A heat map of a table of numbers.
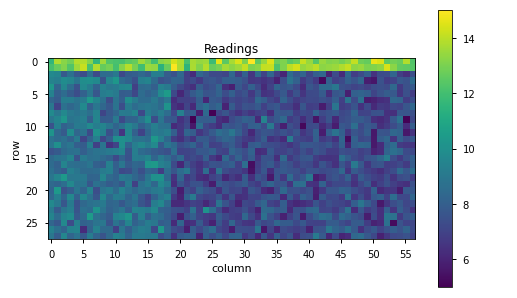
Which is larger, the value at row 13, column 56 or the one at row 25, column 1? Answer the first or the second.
the second
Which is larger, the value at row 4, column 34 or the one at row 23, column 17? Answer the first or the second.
the second
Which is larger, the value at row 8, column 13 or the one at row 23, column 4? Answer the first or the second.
the first
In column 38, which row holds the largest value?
1
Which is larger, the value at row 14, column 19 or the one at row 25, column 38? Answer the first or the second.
the first
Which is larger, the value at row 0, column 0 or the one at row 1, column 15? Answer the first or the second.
the second
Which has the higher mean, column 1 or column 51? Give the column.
1
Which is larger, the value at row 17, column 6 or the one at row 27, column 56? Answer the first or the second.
the first
